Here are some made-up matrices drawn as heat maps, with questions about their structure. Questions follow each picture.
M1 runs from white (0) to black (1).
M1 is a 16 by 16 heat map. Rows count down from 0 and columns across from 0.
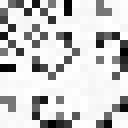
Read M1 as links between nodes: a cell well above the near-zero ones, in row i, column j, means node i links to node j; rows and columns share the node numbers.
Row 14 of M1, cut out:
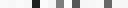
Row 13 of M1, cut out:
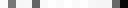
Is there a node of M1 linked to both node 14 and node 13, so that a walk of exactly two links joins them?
yes
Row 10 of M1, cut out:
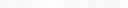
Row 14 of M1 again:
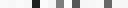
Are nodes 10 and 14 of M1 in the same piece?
no
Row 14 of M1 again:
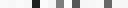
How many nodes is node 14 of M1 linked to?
4
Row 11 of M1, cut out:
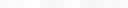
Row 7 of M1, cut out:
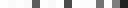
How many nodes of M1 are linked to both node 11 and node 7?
0
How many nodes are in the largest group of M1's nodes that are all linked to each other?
3
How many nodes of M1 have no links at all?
2
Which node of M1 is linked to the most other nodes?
node 4
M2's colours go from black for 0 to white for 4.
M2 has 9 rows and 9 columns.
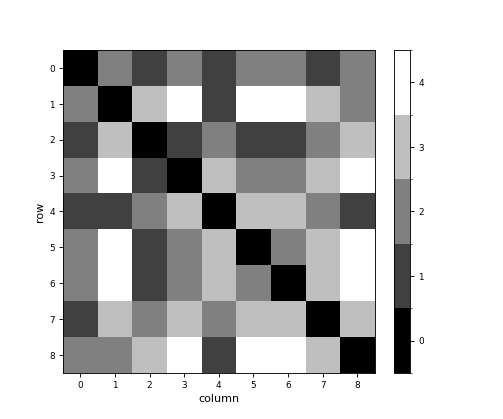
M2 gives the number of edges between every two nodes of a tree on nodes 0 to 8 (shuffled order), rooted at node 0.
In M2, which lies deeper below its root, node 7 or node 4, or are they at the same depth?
the same depth
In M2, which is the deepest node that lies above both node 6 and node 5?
2
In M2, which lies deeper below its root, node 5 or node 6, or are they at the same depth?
the same depth
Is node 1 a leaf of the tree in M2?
yes
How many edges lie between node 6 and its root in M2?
2
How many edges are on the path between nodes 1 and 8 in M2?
2
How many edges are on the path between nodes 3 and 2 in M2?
1
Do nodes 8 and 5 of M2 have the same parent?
no
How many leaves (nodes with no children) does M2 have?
6
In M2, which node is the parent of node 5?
2
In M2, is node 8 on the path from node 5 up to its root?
no
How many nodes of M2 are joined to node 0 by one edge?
3
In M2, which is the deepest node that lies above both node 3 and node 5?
2
